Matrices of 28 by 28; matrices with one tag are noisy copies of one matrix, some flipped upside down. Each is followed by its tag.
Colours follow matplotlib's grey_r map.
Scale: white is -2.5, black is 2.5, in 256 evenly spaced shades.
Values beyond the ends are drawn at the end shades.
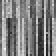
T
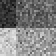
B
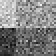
B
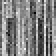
T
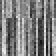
T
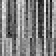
T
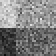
B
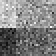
B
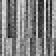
T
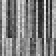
T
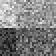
B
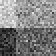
B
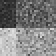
B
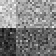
B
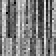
T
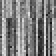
T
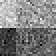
B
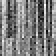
T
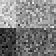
B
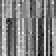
T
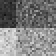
B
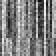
T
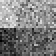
B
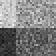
B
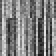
T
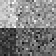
B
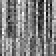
T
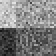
B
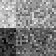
B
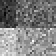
B
